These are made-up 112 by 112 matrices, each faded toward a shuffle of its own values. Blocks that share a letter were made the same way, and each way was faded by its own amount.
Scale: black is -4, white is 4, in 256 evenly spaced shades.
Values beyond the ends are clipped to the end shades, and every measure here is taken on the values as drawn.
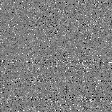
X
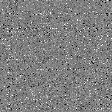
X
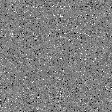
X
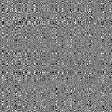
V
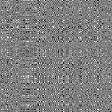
V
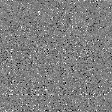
X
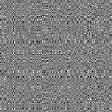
V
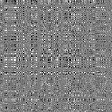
V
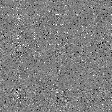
X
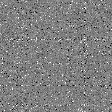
X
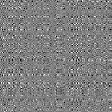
V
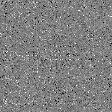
X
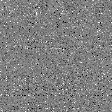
X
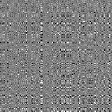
V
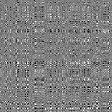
V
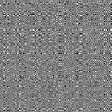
V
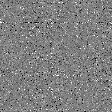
X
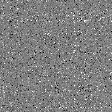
X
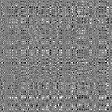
V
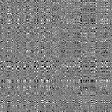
V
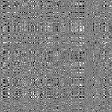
V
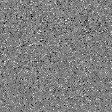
X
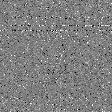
X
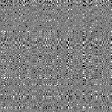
V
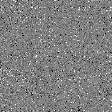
X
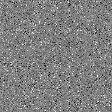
X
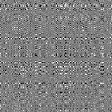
V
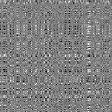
V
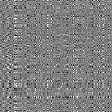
V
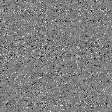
X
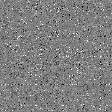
X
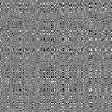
V
